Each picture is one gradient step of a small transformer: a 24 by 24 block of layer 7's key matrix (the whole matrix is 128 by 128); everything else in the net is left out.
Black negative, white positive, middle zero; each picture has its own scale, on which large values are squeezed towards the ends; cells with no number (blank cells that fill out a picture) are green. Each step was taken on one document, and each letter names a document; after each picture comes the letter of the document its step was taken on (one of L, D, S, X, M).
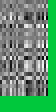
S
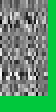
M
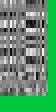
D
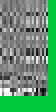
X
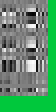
X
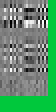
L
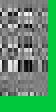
X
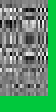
L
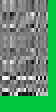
D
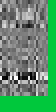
M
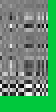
S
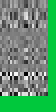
M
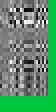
L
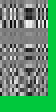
L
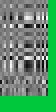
S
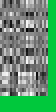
D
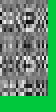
S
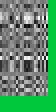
S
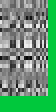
S
